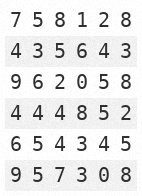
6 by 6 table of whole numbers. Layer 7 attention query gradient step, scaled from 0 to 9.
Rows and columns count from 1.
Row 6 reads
9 5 7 3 0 8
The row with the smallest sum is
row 2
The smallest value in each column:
4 3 2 0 0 2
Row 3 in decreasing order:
9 8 6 5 2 0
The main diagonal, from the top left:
7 3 2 8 4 8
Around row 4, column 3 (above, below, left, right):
2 4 4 8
